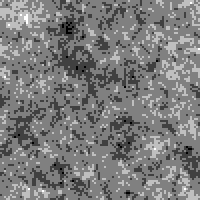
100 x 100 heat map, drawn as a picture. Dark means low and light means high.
Stripes: none. Slope: none. Mirror symmetry: none. Odd rows or columns: none.
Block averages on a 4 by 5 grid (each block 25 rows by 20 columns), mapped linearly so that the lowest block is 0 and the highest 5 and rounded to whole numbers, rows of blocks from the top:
50124 | 31014 | 01123 | 21222
